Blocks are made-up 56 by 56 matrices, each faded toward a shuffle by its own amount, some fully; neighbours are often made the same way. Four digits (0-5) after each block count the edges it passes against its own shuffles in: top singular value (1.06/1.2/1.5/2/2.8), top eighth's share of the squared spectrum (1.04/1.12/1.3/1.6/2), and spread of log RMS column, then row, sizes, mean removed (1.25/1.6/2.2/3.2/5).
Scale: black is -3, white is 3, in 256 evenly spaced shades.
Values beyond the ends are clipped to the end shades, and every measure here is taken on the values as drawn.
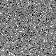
0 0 0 0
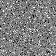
0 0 0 0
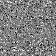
1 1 0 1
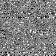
1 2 0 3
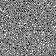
0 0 0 0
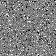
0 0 0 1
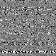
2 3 0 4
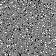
0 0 0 0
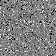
0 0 0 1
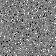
0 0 0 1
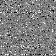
2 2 0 2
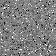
2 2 0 0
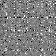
3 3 1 2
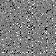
3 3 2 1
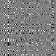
4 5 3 3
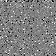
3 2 1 1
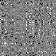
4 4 2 2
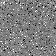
1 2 0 0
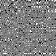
4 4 1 2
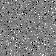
2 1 0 0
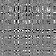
4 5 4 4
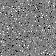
2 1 0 0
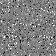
2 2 0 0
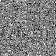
3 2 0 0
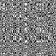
4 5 3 3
